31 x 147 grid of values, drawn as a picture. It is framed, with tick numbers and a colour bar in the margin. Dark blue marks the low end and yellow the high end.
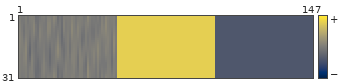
It is made of 1 by 3 panels. Panel 1,1: middling, streaked downward, faint in contrast. Panel 1,2: very high, flat. Panel 1,3: low, flat.
